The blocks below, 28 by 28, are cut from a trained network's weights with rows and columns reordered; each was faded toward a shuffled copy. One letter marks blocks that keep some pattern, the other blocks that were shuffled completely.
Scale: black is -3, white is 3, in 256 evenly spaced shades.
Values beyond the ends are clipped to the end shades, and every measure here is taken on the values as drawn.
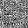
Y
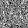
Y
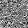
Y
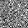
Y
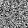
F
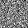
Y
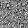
Y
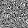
Y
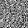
Y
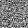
Y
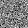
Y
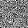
Y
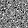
F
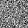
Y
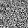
Y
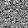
Y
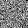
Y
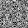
Y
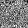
Y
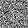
F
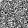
F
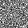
Y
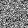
F
